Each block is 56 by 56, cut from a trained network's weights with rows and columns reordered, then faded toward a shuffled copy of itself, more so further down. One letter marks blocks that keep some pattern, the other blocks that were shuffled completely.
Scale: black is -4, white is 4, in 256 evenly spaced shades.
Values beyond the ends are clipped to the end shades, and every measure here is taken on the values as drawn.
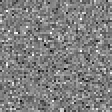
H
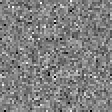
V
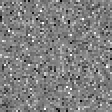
H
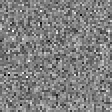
V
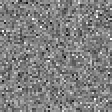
H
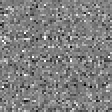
V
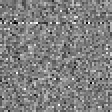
V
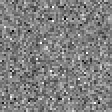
V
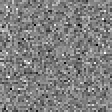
V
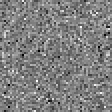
V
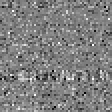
V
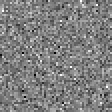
H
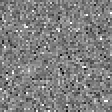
H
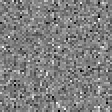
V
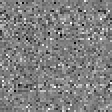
V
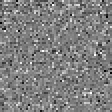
V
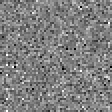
H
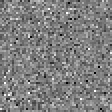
V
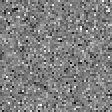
H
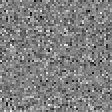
V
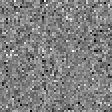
V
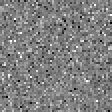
H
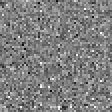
V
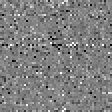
V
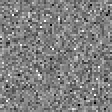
H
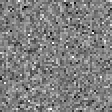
H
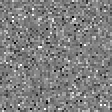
H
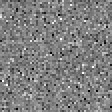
H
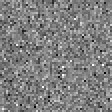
H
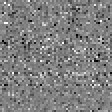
V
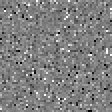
H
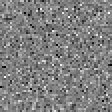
H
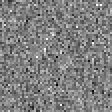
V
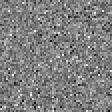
H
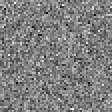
H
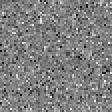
H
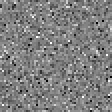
H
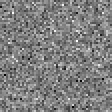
V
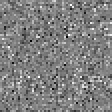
V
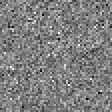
H
